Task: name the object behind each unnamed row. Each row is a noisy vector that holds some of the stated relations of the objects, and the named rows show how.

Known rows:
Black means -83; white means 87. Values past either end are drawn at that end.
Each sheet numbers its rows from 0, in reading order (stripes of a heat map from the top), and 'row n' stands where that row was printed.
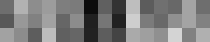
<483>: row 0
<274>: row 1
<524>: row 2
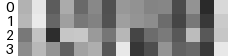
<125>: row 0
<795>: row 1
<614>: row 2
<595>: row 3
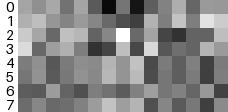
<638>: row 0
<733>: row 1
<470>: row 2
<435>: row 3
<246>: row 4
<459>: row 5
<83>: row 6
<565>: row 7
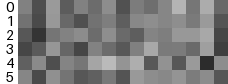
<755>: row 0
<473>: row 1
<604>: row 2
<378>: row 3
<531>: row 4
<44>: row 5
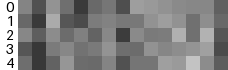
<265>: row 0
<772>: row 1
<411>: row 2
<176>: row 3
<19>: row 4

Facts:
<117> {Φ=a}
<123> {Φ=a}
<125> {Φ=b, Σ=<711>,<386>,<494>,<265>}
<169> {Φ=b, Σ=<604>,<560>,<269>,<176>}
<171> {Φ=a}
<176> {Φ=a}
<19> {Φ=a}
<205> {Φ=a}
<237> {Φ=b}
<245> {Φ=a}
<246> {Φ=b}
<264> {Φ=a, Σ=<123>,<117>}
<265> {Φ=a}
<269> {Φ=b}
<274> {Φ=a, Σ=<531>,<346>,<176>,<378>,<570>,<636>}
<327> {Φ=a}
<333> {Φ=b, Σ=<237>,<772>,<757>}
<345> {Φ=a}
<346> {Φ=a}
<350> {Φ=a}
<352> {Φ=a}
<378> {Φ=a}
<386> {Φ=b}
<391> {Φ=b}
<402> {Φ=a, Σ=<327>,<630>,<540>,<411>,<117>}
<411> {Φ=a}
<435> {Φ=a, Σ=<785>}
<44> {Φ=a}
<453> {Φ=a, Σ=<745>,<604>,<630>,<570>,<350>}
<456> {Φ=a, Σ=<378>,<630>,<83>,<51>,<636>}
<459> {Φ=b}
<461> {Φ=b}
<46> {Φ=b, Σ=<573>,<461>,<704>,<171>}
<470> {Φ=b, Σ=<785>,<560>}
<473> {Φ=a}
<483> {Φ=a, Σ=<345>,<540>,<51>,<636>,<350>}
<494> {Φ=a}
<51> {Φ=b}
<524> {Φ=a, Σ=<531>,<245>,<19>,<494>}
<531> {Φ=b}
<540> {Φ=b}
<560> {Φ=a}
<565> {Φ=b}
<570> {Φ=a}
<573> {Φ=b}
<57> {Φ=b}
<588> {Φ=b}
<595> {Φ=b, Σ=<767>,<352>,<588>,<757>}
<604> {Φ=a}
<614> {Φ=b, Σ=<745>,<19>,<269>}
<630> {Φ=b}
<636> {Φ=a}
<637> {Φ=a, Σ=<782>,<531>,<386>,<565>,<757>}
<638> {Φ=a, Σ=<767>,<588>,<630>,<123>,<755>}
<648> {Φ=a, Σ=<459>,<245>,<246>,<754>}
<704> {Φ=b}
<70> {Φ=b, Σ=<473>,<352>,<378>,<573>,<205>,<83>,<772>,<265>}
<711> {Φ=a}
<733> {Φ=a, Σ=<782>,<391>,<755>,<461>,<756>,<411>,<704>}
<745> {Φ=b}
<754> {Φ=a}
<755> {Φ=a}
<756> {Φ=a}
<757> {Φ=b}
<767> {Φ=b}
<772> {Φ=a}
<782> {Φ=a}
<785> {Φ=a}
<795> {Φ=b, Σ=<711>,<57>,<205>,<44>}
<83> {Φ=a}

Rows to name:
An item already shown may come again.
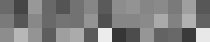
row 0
<473>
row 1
<756>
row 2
<595>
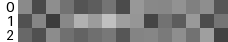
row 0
<44>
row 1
<745>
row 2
<345>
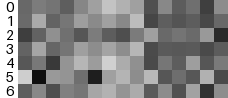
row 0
<237>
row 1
<540>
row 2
<636>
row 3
<540>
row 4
<269>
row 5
<785>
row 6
<531>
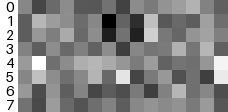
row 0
<245>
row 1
<456>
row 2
<274>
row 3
<411>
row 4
<46>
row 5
<333>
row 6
<123>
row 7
<473>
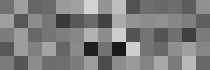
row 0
<391>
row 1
<711>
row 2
<57>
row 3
<274>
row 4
<171>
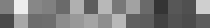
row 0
<70>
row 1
<51>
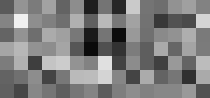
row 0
<274>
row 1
<70>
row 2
<453>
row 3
<402>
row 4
<169>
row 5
<757>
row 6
<346>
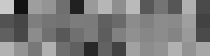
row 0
<785>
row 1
<570>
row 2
<346>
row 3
<648>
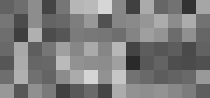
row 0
<757>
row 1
<782>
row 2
<352>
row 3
<540>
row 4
<630>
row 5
<573>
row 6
<711>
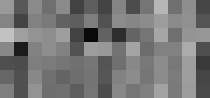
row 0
<117>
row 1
<754>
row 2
<264>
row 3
<560>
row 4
<350>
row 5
<345>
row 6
<327>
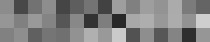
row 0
<494>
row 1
<637>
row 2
<386>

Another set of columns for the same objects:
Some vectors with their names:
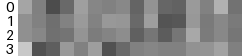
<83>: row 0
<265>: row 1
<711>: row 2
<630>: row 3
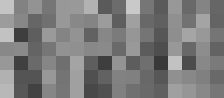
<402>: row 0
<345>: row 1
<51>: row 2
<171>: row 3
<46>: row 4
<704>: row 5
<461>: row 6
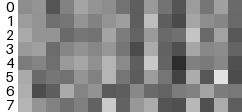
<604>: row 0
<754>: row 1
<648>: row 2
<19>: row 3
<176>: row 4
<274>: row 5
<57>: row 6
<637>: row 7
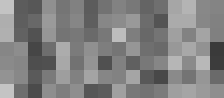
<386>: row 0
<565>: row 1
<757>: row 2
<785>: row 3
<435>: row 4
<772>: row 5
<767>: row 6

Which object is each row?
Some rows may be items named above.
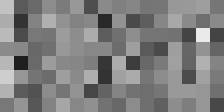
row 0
<540>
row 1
<795>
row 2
<456>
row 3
<171>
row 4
<70>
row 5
<638>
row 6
<391>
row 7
<560>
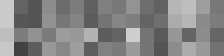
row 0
<531>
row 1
<386>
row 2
<402>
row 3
<51>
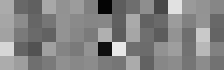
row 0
<614>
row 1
<327>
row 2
<636>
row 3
<595>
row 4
<123>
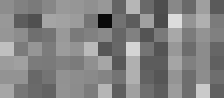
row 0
<350>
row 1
<169>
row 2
<711>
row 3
<402>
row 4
<245>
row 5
<755>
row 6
<636>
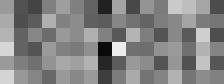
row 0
<470>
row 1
<57>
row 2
<483>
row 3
<595>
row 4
<453>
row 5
<264>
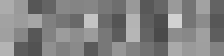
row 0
<782>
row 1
<524>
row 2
<570>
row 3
<237>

